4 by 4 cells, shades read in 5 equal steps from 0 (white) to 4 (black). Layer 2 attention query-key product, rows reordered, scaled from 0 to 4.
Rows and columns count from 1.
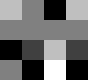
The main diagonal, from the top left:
1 2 1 4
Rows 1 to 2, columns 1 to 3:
1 2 4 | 2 2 2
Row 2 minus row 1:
1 0 -2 1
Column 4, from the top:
1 2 3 4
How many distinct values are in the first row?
3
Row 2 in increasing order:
2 2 2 2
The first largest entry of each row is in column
3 1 1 2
